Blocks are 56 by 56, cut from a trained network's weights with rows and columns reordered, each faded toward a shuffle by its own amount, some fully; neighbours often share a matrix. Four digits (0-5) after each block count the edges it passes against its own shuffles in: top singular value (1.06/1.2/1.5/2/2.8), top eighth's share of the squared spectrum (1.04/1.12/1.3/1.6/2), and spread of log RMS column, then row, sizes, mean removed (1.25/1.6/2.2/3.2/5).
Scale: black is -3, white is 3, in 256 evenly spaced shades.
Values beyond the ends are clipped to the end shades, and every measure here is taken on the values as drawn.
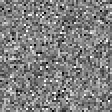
0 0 0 0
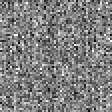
2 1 0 0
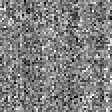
2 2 0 1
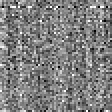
2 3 0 2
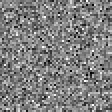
1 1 0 0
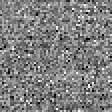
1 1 0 0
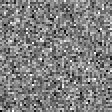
0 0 0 0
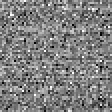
2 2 1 0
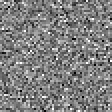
0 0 0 0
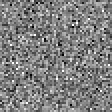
0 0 0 0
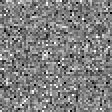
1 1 0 0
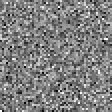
1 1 0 0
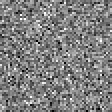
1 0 0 0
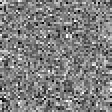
3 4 2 2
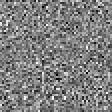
3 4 1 2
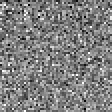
2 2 0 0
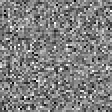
2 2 0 1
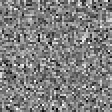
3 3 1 1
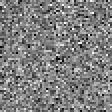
2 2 1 0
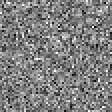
1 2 0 0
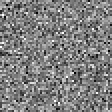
2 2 0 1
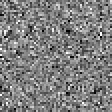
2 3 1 1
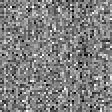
2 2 0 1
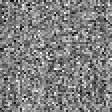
2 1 0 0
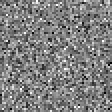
0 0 0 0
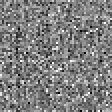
1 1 0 1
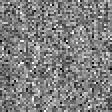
1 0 0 0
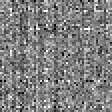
3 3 1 2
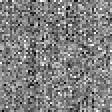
2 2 0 1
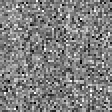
1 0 0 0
